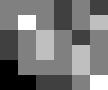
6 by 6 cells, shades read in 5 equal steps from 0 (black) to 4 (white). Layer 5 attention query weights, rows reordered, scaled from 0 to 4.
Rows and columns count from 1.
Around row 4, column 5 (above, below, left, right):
1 3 2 2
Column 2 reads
2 4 2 2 2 0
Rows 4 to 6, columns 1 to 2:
1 2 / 0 2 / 0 0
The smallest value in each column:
0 0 1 1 1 1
